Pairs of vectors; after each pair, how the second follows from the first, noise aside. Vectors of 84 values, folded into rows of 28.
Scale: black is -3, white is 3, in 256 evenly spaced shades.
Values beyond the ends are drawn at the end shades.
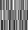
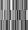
shuffled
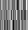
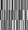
shuffled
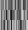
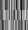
wrapped around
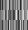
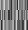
wrapped around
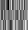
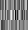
shuffled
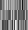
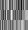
shuffled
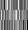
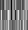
shuffled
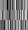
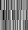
wrapped around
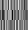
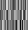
shuffled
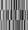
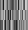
wrapped around
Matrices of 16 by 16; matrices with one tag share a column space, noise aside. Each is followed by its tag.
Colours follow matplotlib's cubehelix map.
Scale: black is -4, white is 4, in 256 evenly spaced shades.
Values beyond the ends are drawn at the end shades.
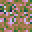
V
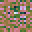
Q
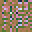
Q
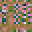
V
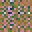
Q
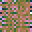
Q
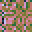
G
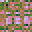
G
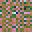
Q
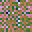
Q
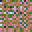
Q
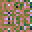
G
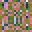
G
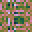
G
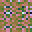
Q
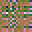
Q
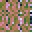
G
